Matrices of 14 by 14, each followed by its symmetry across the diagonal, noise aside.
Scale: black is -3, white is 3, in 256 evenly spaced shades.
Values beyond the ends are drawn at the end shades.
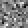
antisymmetric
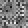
symmetric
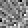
symmetric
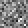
symmetric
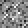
symmetric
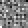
antisymmetric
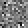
neither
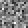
neither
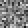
antisymmetric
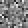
antisymmetric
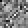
symmetric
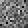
symmetric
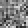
antisymmetric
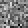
neither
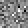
neither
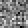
antisymmetric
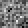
symmetric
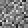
symmetric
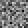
symmetric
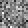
neither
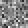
neither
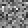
neither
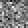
neither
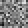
antisymmetric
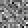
antisymmetric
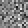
neither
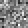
symmetric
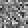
antisymmetric
